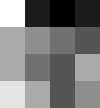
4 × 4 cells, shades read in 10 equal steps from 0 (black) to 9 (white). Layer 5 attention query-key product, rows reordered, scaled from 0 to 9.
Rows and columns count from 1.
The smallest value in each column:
6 1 0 1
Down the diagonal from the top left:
9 5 3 5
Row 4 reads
8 6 3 5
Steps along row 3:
down down up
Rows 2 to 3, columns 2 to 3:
5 4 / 4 3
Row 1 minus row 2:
3 -4 -4 -2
